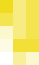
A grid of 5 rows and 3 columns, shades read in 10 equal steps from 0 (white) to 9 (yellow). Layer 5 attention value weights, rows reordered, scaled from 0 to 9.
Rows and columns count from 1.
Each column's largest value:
9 8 8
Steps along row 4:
up same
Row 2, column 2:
5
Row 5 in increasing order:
0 2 4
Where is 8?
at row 4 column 2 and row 4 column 3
